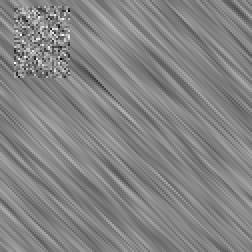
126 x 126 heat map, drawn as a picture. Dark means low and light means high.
The grain runs diagonally down to the right. The halves do not mirror each other. An odd patch, rougher than its surroundings, sits in the top left. No overall slope runs across the table.
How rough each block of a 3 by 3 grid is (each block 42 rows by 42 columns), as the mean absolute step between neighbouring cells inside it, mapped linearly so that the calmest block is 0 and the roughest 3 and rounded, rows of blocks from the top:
300
000
000
